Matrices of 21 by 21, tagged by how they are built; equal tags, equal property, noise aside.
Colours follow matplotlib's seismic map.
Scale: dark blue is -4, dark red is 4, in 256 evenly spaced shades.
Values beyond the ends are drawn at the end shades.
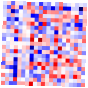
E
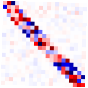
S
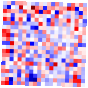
E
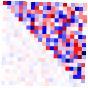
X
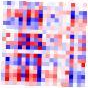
E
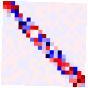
S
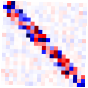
S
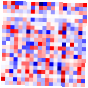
E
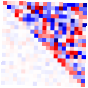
X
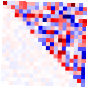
X
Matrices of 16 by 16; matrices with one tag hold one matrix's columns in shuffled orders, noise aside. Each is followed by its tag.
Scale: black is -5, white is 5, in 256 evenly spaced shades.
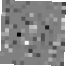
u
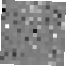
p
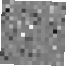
p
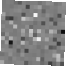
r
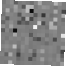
p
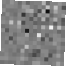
p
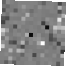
u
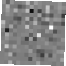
p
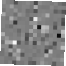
u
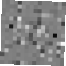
u
